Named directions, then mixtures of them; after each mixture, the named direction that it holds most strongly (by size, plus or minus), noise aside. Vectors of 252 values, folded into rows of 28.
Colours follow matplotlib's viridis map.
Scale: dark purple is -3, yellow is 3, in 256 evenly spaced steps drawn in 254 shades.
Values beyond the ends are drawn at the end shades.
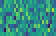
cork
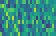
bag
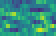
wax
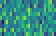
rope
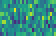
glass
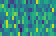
bag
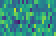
glass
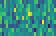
rope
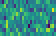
cork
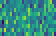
rope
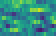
wax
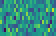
cork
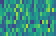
cork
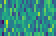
rope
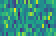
glass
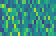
bag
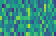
rope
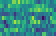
wax
